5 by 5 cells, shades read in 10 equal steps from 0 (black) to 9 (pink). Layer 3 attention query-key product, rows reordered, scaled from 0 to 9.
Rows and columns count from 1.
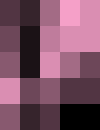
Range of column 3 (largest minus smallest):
5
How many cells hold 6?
2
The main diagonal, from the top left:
3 1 8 3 0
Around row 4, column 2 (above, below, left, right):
1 2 8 5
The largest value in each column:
8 4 8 9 8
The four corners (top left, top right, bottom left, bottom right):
3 8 5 0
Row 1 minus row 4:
-5 -2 1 6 5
